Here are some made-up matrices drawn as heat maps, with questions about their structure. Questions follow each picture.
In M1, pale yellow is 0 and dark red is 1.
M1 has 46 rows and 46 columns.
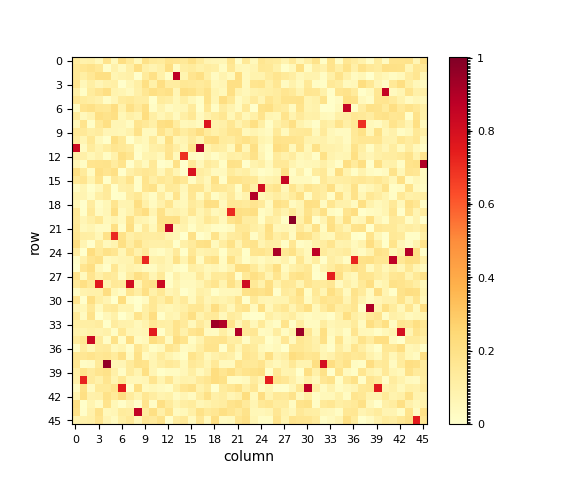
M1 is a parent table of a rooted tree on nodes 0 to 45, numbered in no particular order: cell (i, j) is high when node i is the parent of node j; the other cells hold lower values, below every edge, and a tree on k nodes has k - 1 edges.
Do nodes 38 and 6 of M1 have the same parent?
no
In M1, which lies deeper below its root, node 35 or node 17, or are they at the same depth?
node 17
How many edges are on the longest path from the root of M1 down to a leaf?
27
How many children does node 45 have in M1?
1
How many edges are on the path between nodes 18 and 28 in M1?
4
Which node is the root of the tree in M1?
34
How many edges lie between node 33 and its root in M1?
6
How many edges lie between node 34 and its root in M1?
0
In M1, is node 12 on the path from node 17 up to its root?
yes
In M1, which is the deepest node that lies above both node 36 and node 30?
25
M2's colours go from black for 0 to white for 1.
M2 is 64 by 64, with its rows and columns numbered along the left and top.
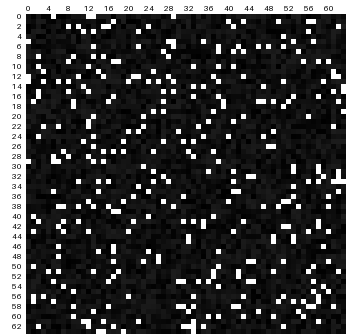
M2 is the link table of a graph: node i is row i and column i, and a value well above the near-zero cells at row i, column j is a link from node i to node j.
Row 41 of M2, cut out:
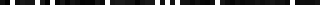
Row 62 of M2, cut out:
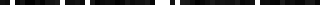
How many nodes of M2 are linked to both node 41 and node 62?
4
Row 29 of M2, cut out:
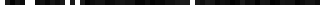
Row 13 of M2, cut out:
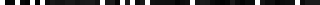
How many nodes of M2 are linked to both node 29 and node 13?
3
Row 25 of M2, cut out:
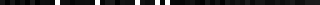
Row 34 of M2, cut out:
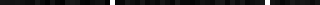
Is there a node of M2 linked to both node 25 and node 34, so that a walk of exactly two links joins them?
no
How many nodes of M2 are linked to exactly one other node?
1
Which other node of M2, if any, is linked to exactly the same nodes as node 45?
node 44
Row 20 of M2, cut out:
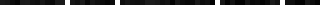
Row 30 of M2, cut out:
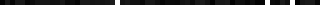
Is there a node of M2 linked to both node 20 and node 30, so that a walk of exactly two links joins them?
yes
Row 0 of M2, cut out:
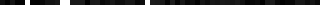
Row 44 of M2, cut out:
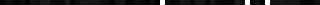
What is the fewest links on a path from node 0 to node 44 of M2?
3
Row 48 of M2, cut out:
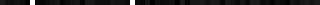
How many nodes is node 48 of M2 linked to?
2
